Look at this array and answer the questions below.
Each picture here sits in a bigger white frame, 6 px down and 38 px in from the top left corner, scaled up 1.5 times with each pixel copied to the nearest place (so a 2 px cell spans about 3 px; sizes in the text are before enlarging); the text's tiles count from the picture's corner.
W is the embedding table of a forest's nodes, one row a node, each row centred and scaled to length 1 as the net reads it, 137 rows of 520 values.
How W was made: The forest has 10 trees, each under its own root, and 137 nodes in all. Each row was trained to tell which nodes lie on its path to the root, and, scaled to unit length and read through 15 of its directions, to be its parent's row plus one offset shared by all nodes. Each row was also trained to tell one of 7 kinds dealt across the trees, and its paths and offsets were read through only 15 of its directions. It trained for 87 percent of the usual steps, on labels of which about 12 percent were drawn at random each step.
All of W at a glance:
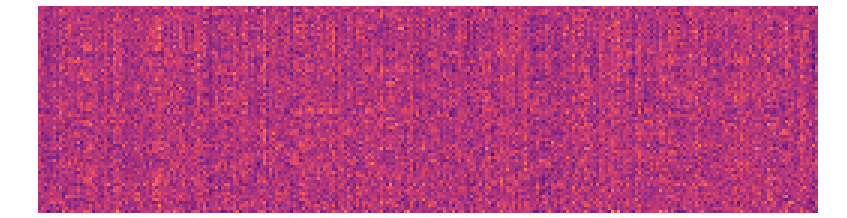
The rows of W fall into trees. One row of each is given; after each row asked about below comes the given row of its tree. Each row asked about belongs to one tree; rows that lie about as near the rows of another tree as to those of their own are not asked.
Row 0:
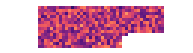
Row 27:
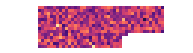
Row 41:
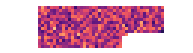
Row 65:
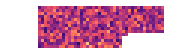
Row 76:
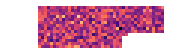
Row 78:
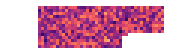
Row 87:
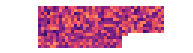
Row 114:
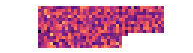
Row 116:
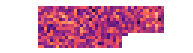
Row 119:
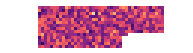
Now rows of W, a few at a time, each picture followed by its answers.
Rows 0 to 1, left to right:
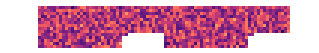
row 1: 119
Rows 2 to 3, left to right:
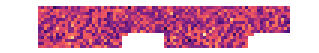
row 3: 41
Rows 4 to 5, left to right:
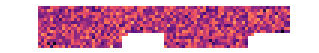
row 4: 119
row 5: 65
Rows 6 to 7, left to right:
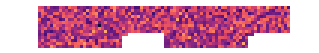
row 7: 119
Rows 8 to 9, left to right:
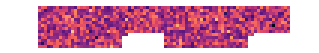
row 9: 87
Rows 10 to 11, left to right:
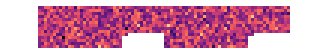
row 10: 0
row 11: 65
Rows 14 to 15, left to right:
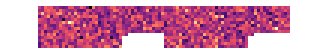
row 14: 114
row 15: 87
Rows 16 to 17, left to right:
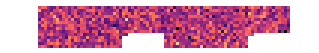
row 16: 0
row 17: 0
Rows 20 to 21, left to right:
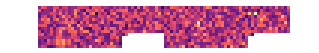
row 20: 65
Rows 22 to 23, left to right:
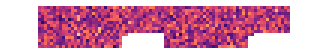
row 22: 114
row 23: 0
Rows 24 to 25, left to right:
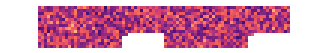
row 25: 76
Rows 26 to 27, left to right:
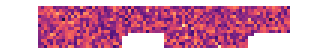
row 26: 114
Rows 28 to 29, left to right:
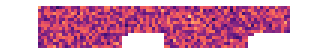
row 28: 114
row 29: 116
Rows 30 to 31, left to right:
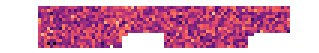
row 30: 119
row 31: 78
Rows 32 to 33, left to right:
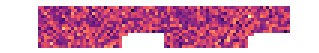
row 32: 114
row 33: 65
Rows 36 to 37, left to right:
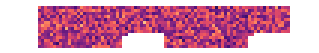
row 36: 0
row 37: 87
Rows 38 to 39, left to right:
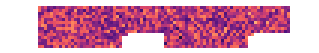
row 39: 114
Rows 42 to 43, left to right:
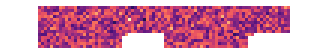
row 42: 76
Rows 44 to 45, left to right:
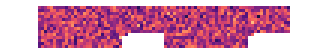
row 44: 114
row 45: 65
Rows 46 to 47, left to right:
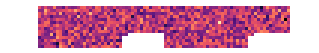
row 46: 65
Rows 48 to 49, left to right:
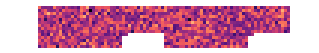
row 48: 78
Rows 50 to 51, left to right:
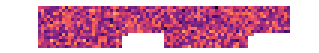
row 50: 0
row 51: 65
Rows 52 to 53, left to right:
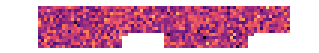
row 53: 87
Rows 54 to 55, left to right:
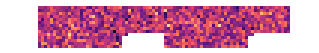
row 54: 27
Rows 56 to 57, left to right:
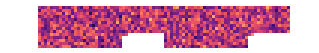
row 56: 78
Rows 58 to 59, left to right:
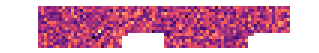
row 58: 0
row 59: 87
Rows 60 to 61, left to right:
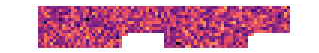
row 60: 114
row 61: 65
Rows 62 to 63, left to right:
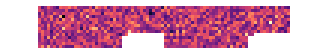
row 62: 119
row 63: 0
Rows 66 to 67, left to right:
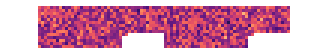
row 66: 76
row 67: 119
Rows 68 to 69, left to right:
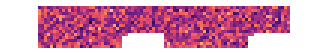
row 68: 76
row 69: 78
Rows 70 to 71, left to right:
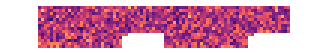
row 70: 87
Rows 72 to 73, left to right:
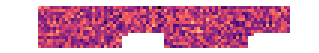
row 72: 0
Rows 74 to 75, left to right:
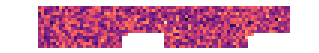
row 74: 65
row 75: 119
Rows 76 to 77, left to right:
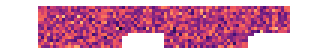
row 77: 76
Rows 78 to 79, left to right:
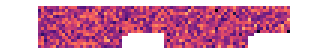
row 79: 78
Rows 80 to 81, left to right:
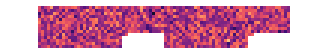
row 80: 119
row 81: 114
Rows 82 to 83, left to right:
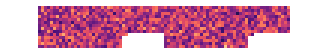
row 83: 0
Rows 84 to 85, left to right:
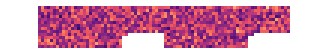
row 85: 27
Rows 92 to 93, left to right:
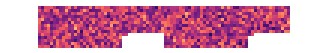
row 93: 119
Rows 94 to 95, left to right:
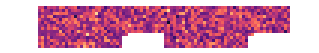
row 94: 78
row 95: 65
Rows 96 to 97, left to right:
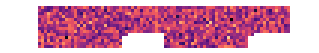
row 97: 0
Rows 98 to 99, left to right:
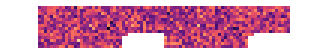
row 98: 65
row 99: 87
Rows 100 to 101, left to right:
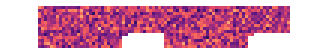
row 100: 87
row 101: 78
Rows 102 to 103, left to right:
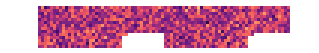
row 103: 0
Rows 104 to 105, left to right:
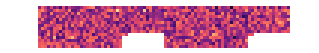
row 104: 87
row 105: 87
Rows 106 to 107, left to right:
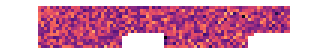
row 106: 76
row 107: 119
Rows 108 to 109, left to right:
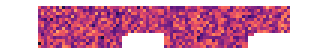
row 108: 78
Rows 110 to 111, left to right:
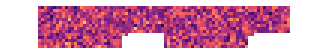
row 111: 78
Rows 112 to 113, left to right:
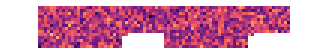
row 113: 0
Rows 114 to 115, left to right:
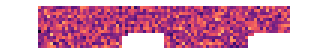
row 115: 78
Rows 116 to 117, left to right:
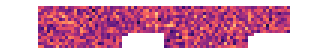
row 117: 65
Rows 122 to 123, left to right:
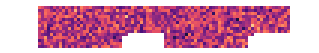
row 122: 76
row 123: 0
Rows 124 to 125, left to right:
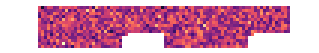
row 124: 119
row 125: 65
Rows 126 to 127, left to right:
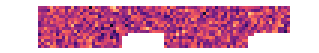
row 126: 87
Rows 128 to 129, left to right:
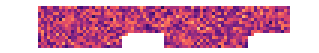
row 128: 119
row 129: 119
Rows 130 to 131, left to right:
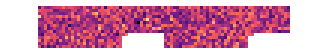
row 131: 65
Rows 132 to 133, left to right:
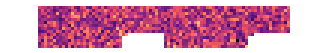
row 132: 114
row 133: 78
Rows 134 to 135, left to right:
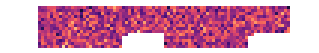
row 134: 27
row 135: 119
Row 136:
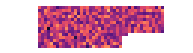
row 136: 114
